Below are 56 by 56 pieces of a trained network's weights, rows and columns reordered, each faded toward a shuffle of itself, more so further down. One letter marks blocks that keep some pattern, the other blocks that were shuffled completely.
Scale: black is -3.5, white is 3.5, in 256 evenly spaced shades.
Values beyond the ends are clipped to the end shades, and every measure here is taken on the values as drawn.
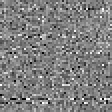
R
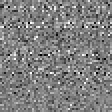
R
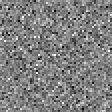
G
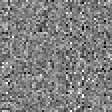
R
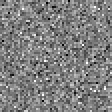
G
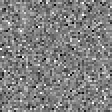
G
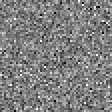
G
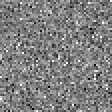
G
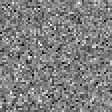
G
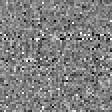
R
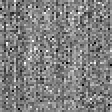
R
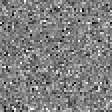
R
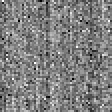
R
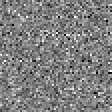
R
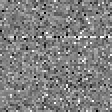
R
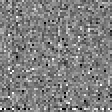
R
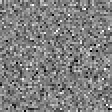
G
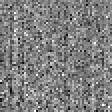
R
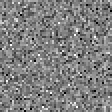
G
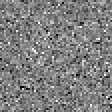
G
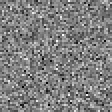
G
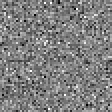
G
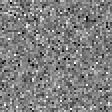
G
